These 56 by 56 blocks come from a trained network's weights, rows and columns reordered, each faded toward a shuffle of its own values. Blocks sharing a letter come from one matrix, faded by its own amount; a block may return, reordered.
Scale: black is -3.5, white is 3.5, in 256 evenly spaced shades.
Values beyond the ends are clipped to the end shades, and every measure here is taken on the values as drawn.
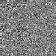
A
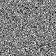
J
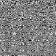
A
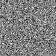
J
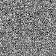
J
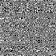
A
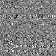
A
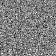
J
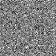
J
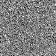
J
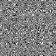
A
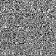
A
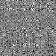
A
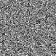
J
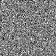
J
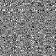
A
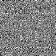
A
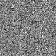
J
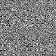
A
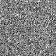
J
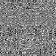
A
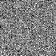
J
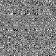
A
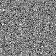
J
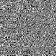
A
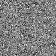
J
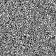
J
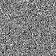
J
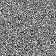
J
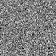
J
